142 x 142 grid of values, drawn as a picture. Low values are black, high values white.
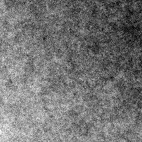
The top right is the ninth with the lowest average. The ninth with the highest average is the bottom left. No regular stripes run through it. There is an overall slope up to the bottom left.
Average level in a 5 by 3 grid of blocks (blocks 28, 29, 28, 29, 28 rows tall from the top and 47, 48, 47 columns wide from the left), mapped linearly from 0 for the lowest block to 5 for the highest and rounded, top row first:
210 / 320 / 421 / 432 / 533
